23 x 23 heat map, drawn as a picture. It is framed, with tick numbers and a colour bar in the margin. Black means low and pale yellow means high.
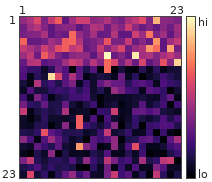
Stripes: none. Calmest part: middle right. Seam: horizontal, 30% of the way down, the top part higher.
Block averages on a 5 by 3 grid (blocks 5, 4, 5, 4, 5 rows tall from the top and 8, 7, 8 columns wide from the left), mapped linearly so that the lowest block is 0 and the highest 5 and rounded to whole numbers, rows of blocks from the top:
545 / 332 / 100 / 010 / 010
